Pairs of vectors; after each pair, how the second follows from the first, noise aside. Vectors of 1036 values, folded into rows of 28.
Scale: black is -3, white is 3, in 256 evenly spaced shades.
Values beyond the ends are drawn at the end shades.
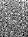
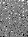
partly zeroed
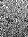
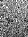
copied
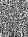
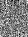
reversed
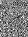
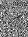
copied
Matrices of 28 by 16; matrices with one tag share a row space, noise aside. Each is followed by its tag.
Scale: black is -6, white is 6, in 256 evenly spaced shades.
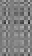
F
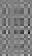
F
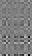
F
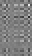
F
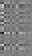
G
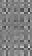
F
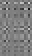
F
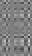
F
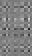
F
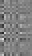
G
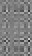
F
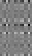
F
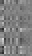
G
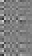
G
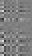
G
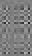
F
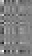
G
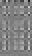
F
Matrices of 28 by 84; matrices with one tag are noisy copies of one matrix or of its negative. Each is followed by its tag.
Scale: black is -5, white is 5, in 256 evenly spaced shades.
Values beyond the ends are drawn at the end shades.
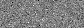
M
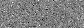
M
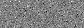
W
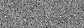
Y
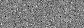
Y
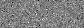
M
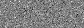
W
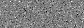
W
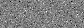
W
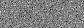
W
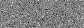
M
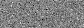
M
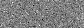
M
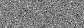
W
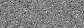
W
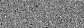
Y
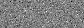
W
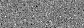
Y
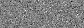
W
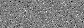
W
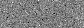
M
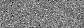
M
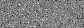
M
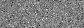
M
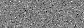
W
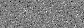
W
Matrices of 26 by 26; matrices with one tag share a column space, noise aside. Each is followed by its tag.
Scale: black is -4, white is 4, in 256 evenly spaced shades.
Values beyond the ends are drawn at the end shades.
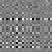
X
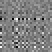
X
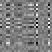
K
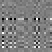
X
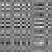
K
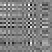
K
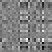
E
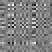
K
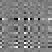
X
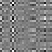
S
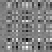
E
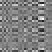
S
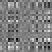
E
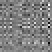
K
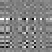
X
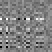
X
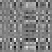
E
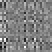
E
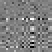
X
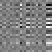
K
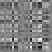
E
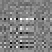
X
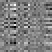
K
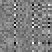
K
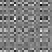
S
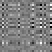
K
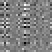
K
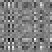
E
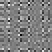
S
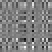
E
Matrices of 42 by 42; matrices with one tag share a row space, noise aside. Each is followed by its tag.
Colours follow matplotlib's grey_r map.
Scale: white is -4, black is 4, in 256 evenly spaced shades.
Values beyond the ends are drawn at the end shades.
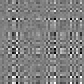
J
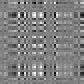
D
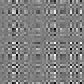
J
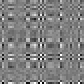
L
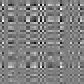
L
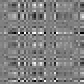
D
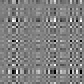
J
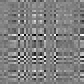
D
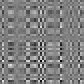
L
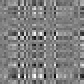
D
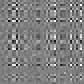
J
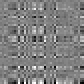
D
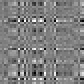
D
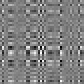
L
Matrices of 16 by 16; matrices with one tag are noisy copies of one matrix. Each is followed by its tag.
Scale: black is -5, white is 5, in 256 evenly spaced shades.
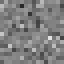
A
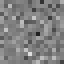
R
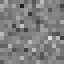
A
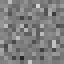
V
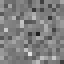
R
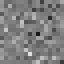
R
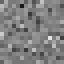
A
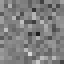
R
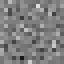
V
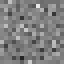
V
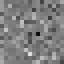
R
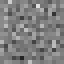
V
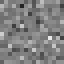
A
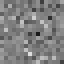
R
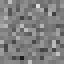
V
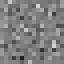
V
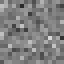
A
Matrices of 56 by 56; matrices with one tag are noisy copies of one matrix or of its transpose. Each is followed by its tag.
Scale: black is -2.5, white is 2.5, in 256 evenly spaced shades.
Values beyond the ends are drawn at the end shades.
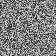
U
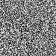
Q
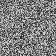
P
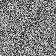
P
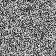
U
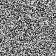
Q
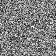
P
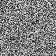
P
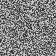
Q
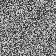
P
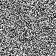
Q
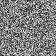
U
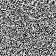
Q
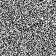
Q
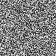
Q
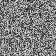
U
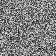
P
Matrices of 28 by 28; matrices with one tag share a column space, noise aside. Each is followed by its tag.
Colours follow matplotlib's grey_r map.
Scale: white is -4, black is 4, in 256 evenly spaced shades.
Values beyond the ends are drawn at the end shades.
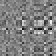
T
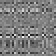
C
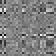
C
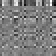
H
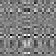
C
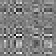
C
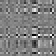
C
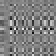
T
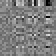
H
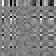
H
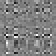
C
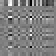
H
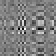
T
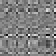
C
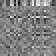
H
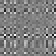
C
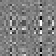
T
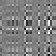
T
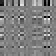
H
